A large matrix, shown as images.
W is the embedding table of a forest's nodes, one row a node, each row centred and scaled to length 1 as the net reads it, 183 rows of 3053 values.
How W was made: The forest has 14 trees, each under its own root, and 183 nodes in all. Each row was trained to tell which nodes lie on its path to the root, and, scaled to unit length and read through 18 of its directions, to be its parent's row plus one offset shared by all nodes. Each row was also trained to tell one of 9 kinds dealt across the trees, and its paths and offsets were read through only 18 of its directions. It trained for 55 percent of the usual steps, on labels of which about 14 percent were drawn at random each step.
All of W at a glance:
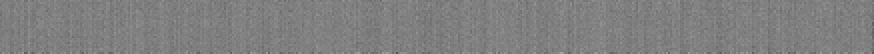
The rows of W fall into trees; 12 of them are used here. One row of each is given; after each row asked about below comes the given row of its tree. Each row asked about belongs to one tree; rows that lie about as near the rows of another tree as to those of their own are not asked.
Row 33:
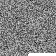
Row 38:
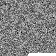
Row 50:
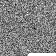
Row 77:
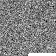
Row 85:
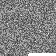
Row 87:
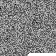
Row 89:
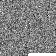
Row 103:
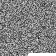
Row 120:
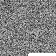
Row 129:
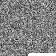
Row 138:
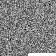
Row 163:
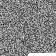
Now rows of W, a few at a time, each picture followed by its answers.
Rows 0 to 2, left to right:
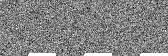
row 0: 33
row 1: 38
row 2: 77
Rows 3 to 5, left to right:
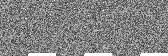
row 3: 163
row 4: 77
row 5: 85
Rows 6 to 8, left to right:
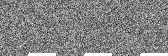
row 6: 38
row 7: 89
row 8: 50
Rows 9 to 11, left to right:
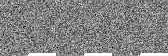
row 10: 163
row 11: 38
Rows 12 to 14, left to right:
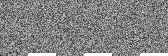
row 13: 103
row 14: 103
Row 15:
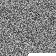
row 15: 77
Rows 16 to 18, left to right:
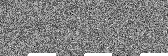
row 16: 89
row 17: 129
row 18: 120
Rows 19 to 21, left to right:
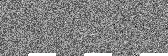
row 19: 85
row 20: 138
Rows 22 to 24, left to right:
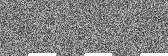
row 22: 50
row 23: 38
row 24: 77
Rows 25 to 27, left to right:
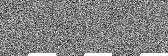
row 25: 38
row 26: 33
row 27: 129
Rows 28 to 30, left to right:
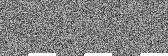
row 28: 85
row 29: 33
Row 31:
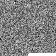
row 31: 163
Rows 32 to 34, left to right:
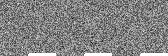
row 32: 120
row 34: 129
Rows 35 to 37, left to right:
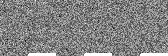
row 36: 120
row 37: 120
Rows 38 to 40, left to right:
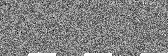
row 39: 103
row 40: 103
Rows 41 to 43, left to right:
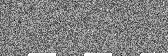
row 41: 129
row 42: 138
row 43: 120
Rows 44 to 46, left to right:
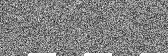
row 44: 50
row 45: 103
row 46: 103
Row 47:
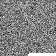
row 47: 33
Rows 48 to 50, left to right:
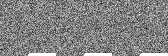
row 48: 33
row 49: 89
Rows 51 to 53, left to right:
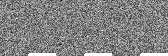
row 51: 85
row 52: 33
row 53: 85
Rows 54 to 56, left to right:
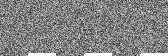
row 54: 163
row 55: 163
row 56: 89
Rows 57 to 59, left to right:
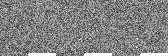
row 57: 138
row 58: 89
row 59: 120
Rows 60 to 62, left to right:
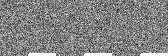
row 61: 89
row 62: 120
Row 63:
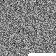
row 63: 129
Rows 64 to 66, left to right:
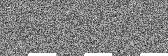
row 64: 33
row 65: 85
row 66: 33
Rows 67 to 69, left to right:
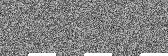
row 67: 77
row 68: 103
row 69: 89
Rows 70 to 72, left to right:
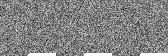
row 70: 87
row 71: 103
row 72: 163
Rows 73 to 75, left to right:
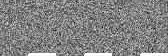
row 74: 77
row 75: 89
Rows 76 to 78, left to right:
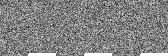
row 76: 38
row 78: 38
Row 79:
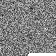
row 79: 77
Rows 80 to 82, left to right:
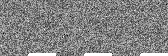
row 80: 38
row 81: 89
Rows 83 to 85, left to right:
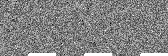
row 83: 87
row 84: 33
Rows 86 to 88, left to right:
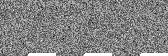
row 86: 77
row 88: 129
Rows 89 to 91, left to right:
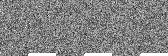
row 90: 87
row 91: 103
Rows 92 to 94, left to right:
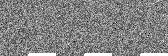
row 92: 163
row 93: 138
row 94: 138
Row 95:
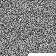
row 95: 33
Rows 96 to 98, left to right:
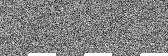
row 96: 103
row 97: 33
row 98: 129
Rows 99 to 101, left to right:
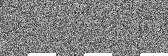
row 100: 163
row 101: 77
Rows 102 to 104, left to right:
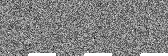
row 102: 38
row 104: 129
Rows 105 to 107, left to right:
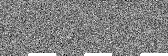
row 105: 103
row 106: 33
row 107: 89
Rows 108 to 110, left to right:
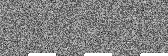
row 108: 85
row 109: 87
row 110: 129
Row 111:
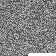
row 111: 77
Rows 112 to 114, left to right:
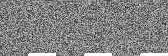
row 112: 33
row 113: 129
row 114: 120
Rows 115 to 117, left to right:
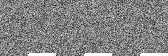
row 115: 103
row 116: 89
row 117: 89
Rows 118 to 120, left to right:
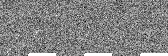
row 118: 89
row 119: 103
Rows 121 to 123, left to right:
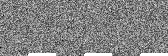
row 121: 38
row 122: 89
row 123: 77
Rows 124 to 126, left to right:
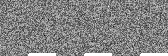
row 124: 77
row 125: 138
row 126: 50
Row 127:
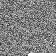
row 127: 103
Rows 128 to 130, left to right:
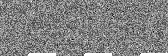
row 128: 87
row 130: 120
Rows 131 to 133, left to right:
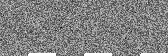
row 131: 33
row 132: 163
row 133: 129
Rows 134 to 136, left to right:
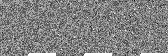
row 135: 163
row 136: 38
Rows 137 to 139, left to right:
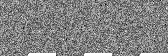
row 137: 87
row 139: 38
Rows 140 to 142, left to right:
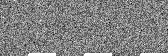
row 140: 120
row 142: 89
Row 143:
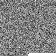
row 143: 120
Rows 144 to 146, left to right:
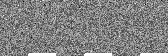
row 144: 138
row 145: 87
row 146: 85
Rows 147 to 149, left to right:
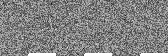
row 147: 38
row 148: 129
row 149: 129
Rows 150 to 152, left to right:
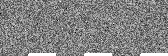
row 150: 77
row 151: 138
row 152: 77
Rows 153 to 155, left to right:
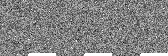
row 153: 38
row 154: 33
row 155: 163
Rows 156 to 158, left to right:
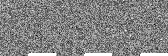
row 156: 103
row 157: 38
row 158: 38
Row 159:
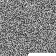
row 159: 85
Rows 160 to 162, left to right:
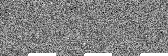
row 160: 120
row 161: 129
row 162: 120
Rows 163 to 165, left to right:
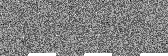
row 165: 138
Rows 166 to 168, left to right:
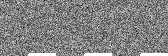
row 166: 103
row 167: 120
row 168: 85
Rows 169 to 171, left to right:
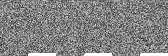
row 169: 85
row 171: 77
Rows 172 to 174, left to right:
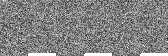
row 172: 138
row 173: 50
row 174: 50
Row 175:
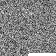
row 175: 38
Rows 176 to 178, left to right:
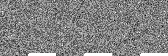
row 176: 33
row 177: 103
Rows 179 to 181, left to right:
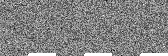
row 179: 120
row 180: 33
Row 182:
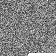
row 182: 120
